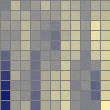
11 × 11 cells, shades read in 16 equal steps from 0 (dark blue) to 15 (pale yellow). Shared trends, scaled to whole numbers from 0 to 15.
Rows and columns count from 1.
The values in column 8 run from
7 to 12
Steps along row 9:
up same down up up up down up down up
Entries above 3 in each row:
11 11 11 11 11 11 11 10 10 10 10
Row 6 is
5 9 10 6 8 8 11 11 7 12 13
